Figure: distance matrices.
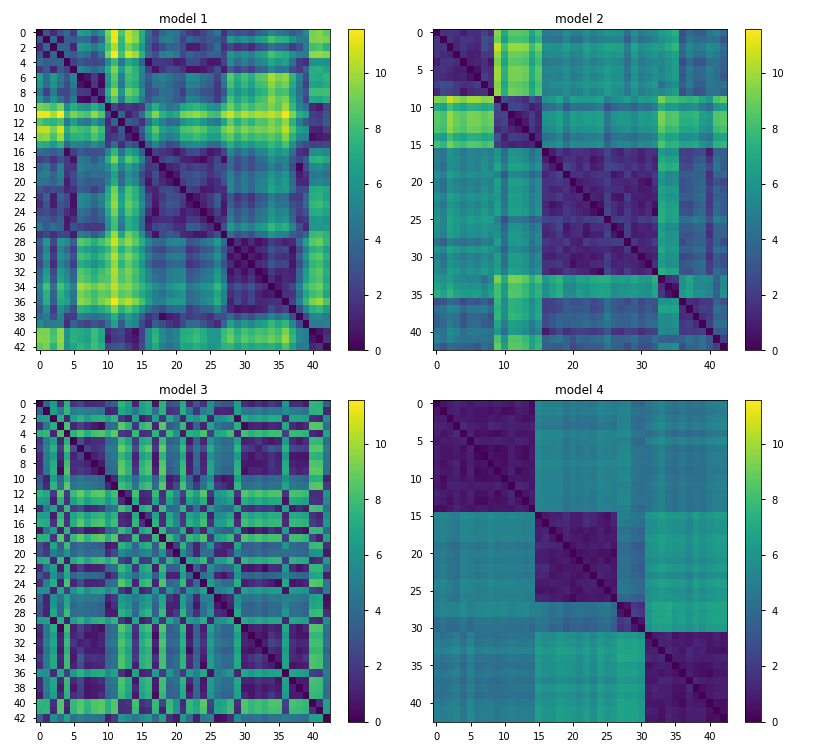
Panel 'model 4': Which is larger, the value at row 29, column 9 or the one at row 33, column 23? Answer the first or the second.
the second
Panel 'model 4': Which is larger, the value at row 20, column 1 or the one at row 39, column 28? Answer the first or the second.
the second
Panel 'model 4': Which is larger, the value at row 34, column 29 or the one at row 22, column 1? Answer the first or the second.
the first
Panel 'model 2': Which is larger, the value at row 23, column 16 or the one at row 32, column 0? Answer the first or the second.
the second
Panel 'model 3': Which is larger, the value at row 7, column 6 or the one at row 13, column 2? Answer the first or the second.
the first
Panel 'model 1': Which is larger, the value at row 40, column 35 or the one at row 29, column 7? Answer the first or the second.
the first
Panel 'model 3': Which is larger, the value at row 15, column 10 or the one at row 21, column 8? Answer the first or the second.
the second
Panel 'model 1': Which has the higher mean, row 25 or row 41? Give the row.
41
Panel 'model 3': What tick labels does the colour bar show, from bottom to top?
0, 2, 4, 6, 8, 10
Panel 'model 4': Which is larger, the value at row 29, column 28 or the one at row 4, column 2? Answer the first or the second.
the first
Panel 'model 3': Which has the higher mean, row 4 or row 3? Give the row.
4
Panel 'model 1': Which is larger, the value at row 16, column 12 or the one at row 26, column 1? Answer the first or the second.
the first
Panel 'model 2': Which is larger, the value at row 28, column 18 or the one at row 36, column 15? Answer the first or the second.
the second
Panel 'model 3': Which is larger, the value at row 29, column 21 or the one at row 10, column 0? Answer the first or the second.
the second
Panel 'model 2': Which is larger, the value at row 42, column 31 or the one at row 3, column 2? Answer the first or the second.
the first
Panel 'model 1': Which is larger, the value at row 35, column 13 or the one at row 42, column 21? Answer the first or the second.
the first
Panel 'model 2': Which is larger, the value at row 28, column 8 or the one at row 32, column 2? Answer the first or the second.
the second
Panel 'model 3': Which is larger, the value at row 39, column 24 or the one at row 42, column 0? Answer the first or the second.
the second
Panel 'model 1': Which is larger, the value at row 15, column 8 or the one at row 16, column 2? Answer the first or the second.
the first
